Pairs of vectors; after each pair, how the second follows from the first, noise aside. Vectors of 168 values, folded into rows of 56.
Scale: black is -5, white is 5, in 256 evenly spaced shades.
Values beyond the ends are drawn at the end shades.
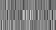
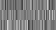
shuffled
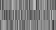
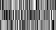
scaled up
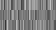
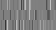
partly zeroed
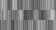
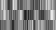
scaled up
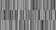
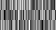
scaled up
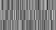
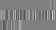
partly zeroed
